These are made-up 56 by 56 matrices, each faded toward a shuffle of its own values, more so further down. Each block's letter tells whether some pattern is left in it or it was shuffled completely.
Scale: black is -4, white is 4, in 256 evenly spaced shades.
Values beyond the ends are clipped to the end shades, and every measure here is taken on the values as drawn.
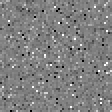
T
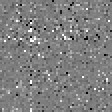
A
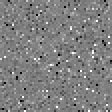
T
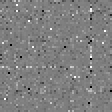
A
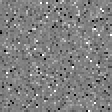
T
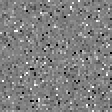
T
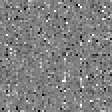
A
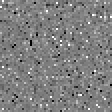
T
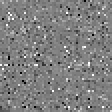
A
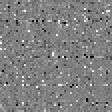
A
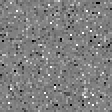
T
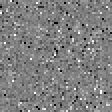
T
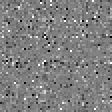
A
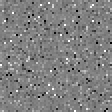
T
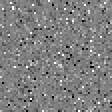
T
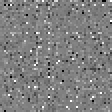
A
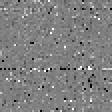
A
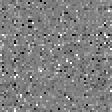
A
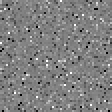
T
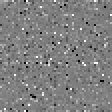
A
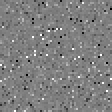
T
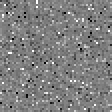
T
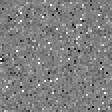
T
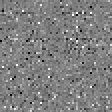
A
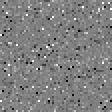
T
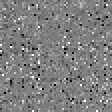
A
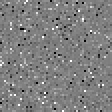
T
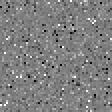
T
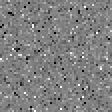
T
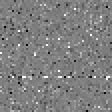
A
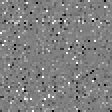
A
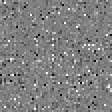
A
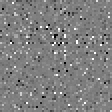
A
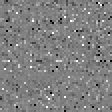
A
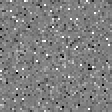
T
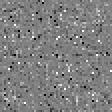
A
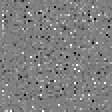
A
